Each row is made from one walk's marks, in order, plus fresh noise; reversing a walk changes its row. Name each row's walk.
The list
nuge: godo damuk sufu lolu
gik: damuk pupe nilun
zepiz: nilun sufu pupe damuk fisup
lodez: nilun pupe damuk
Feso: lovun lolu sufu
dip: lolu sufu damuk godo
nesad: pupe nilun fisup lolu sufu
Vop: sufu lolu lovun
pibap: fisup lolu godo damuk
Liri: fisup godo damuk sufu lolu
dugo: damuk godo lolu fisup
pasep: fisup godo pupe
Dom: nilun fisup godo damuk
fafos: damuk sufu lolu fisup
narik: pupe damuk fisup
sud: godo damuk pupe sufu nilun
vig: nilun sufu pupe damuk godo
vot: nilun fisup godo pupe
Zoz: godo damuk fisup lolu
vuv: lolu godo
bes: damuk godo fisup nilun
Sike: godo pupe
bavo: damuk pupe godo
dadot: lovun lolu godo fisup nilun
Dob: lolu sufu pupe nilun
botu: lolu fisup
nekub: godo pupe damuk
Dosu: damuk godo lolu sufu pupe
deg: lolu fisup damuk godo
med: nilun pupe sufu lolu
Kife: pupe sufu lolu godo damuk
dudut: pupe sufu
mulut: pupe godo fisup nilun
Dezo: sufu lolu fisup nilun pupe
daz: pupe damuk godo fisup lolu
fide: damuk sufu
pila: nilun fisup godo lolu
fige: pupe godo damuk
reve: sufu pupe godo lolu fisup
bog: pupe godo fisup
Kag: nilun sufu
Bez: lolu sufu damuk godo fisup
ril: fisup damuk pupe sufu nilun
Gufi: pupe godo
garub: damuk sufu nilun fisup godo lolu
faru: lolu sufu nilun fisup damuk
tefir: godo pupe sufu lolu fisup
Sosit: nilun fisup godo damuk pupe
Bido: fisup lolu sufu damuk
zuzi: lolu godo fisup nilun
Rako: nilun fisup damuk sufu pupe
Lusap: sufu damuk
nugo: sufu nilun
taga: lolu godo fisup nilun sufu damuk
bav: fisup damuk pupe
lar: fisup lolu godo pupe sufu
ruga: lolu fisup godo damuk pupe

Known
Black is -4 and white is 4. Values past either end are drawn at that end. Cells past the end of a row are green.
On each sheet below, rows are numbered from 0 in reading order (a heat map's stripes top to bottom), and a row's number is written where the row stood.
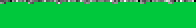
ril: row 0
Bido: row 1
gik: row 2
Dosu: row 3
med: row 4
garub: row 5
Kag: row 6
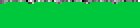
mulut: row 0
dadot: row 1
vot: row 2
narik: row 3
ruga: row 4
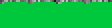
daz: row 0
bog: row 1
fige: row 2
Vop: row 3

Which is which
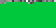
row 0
dip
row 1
Liri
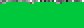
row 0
sud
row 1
vuv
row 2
fafos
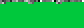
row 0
fide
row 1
Rako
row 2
pibap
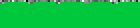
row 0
vig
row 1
faru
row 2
bavo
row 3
dugo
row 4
Feso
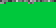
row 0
bav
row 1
pasep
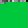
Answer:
nugo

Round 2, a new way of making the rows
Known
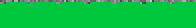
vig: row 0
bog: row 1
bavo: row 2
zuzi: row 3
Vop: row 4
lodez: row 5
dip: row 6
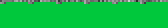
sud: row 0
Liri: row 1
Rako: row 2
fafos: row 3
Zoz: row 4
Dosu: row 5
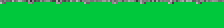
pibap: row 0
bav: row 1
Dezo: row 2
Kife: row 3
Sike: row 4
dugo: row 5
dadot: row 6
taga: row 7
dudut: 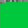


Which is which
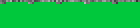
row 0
zepiz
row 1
ril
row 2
daz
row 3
Bido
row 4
Sosit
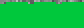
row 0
nuge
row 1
Dom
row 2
vuv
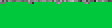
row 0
narik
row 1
pila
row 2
deg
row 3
pasep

